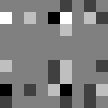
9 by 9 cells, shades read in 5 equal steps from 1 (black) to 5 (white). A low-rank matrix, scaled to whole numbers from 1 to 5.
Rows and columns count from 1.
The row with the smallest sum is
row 8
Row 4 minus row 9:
1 0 0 0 0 1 0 1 0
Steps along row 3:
same same same same up down same same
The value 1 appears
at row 2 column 5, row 8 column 1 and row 8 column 6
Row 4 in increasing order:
3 3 3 3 3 3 3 3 3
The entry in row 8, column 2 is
3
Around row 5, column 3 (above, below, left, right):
3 3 3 3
